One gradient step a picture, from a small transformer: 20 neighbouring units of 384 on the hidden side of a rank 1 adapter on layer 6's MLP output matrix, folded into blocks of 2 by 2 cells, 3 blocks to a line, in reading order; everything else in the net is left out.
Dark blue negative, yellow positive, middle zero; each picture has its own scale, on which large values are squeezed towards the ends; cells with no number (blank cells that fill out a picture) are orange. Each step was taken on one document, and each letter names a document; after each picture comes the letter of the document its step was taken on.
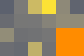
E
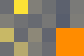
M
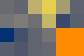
E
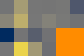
M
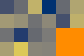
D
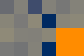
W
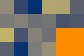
D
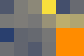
E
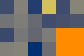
E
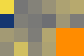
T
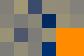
W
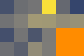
E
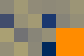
W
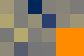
W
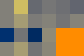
M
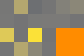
M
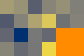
W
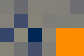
M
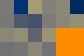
M
